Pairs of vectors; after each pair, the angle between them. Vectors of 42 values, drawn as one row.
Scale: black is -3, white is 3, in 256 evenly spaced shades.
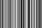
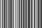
partly aligned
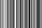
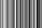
nearly parallel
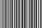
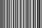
nearly opposite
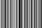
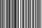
nearly opposite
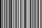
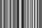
orthogonal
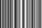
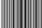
nearly opposite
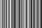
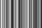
partly aligned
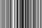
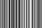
partly opposed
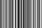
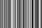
orthogonal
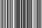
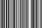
partly opposed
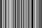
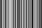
nearly parallel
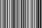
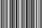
orthogonal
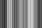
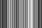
nearly parallel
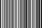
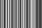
partly aligned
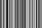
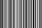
partly opposed
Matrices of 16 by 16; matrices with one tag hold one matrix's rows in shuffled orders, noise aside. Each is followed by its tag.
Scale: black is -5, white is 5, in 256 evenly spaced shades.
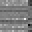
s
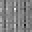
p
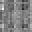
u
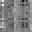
u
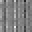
p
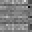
s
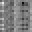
u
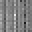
p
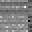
s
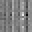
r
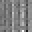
r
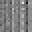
r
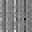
p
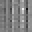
r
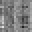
u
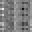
u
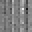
r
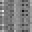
u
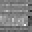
s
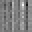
r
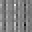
p
